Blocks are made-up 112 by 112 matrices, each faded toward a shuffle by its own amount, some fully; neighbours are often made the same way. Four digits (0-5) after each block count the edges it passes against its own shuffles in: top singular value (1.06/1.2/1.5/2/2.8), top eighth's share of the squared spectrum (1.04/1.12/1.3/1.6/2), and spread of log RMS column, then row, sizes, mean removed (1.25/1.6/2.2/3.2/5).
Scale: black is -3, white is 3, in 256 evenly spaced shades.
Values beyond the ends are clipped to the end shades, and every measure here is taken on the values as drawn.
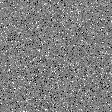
0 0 0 0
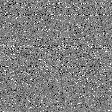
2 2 0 3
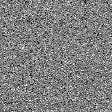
0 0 2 0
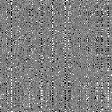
5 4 3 2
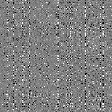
5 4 4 3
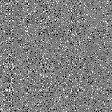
4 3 2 1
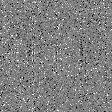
3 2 1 0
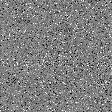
1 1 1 1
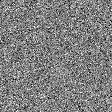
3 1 0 0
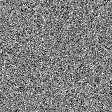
1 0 0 0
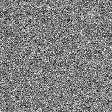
3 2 0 1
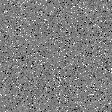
2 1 1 0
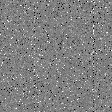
2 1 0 0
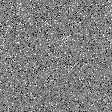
2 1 0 0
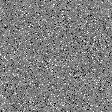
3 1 0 0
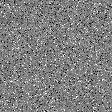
0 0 0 0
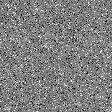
2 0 0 0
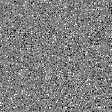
4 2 1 1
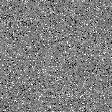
3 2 0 1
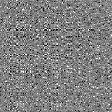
5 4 3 3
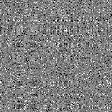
4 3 2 2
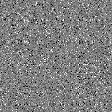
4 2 1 1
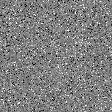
2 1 0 0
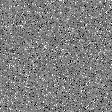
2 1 0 0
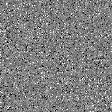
3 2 1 1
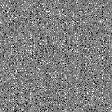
4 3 2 1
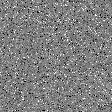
0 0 0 0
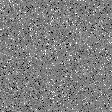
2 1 0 0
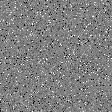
2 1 0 0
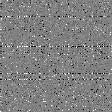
4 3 1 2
